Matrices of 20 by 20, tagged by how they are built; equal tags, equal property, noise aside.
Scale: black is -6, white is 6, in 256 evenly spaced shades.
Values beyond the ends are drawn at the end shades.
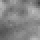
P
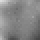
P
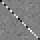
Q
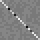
Q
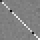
Q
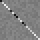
Q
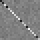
Q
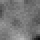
P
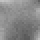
P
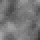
P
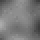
P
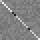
Q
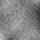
P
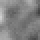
P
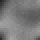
P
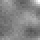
P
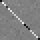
Q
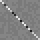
Q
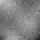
P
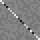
Q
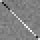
Q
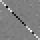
Q
